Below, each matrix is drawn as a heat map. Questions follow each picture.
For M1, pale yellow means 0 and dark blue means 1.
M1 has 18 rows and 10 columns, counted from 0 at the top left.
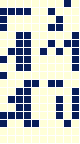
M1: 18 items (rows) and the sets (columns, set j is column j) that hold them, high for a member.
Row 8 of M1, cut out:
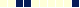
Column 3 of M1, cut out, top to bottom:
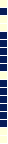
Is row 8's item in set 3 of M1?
yes
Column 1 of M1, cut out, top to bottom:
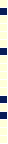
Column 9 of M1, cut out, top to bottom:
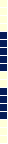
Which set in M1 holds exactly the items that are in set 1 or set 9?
2
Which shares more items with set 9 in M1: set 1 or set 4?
set 1
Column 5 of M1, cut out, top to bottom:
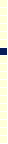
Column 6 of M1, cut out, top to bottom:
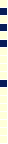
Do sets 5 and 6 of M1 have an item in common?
no
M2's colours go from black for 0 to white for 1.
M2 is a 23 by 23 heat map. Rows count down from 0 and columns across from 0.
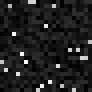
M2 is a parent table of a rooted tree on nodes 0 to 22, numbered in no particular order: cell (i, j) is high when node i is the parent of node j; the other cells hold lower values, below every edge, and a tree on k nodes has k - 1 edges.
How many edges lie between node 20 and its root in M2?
2
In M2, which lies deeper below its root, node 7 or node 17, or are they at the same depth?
node 7
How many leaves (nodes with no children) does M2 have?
8
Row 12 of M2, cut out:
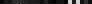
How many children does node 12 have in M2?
2
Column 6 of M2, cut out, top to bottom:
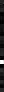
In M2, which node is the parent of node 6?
15
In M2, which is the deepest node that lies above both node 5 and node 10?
14
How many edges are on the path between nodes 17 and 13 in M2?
2
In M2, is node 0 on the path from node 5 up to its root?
no
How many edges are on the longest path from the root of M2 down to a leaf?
7
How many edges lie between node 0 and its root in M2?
4
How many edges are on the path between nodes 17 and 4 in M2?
8
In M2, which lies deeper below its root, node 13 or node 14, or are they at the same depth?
node 13
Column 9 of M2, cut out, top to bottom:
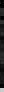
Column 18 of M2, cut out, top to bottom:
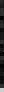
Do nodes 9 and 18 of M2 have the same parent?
yes
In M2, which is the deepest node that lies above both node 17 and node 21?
14
